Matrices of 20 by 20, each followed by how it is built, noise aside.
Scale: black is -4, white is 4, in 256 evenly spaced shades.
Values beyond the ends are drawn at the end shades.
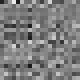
low rank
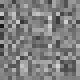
low rank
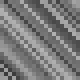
Toeplitz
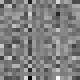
low rank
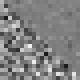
lower triangular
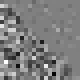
lower triangular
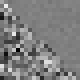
lower triangular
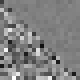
lower triangular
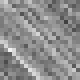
Toeplitz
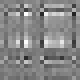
low rank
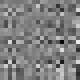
low rank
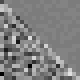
lower triangular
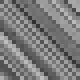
Toeplitz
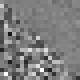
lower triangular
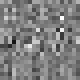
low rank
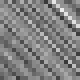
Toeplitz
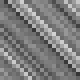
Toeplitz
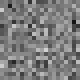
low rank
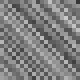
Toeplitz
